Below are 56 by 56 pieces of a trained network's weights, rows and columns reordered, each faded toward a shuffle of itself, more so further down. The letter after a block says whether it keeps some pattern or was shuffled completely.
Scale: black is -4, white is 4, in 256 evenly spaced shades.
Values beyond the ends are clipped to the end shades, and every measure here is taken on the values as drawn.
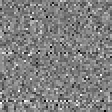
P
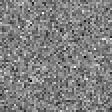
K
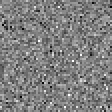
P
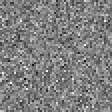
K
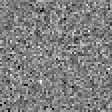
K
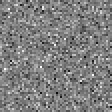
K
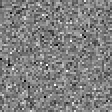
K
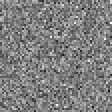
P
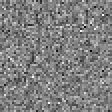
P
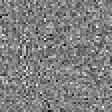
P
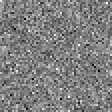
K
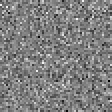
P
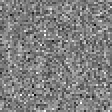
P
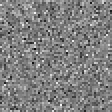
K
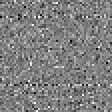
P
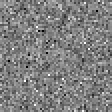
K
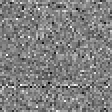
P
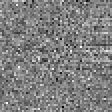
P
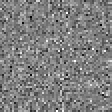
P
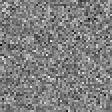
P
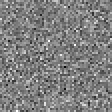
P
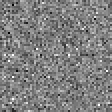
P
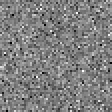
K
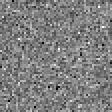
K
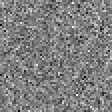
K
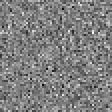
P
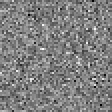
P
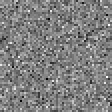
K
